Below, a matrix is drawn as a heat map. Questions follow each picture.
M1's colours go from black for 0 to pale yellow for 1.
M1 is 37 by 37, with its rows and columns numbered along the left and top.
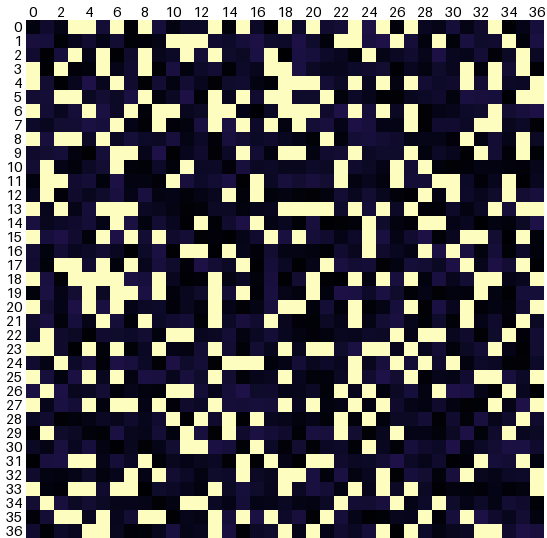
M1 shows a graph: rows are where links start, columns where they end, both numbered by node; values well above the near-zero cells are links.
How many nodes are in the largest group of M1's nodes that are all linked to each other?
8
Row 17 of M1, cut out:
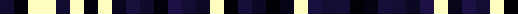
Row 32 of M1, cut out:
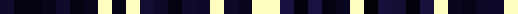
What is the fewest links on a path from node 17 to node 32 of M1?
2
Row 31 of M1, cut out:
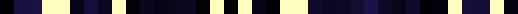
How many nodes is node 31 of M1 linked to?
9
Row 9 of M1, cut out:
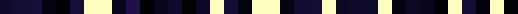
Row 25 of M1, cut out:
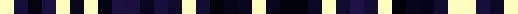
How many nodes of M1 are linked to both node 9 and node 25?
5
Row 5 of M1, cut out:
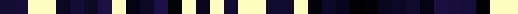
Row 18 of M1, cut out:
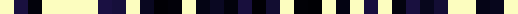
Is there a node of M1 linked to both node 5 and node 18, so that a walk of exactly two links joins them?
yes
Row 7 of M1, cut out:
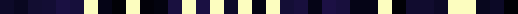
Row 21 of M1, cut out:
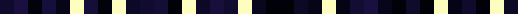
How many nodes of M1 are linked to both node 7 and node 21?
2
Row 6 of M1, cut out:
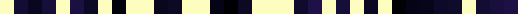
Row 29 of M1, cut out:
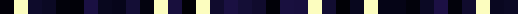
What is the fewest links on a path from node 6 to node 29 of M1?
2
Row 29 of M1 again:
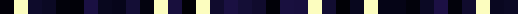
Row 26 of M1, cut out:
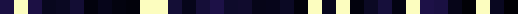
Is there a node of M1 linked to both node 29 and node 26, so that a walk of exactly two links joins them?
yes
